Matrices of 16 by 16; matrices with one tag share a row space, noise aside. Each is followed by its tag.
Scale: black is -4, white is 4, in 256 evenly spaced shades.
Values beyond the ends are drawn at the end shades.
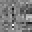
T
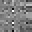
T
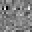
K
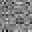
K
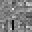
T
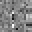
T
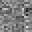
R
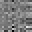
T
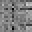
T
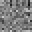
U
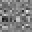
R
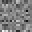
R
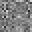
K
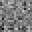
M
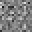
M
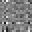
K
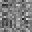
R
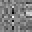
T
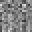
M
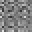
M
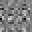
M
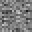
R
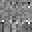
U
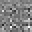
U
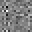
K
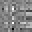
T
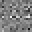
U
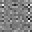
U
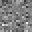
R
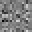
R
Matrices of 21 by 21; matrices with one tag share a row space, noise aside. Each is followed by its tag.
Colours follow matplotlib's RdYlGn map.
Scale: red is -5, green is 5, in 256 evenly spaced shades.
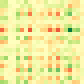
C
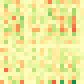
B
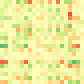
C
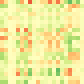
C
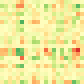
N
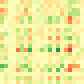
C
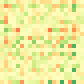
B
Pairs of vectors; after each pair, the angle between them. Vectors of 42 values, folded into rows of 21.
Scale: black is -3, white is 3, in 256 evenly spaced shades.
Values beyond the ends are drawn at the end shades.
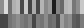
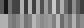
nearly opposite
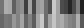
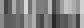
nearly opposite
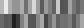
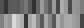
nearly opposite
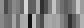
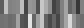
nearly opposite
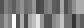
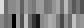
nearly opposite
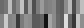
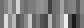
partly aligned
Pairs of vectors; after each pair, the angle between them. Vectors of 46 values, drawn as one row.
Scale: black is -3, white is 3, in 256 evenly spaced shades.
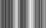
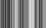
nearly parallel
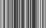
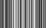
nearly opposite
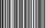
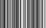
orthogonal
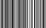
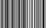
nearly parallel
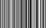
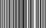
partly aligned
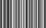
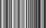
partly aligned
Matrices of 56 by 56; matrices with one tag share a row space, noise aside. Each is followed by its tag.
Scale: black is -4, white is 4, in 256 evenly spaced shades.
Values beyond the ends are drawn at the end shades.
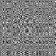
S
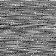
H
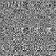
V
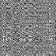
S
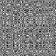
S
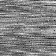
H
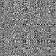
V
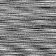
H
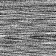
H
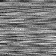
H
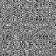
S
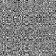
S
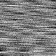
H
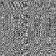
V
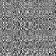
S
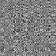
V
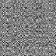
S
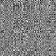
V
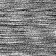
H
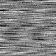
H
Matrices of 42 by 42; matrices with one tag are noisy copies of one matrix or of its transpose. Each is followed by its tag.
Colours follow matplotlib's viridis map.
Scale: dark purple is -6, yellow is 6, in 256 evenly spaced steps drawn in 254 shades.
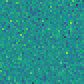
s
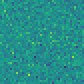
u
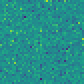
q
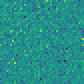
q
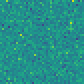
s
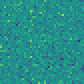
q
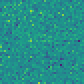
q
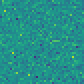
u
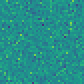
s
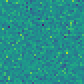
s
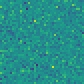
s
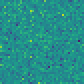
q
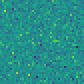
u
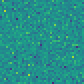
u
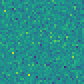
u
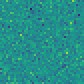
s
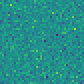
u
